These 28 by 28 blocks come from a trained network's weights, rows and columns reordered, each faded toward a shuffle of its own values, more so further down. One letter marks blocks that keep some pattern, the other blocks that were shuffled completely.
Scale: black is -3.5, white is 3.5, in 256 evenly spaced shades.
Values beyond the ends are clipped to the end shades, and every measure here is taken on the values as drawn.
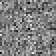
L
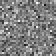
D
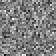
L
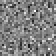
D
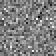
D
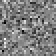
L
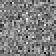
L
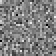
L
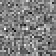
L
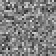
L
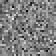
D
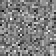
L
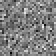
D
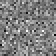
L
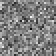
L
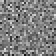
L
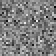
D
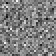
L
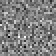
L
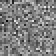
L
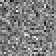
L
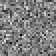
L
